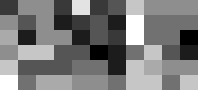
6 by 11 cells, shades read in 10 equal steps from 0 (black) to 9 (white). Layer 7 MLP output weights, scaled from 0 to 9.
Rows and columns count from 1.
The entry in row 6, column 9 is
7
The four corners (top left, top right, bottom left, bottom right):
2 5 9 7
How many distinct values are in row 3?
8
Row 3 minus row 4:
1 -6 -2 2 -2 3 1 5 -3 1 -1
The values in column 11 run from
0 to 7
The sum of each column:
34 23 31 20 23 17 12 43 33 25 22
